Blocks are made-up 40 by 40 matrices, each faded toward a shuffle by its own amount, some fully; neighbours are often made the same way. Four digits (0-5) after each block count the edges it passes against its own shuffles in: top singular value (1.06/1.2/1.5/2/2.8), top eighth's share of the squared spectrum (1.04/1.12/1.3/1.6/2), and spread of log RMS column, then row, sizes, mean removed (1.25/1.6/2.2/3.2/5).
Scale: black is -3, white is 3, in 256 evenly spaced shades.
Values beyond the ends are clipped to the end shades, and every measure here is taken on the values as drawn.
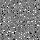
2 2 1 1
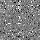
3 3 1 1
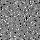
2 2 0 0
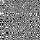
3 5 3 2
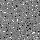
0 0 0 0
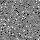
0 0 0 0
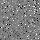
1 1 0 0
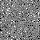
2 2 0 1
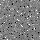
0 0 0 0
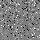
1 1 0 0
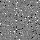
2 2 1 0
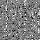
2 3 2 1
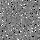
1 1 0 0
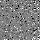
2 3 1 0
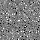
1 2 0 1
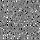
3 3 1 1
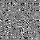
3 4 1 2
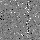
2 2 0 0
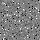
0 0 0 0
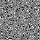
2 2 1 1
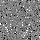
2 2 0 0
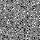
0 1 2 0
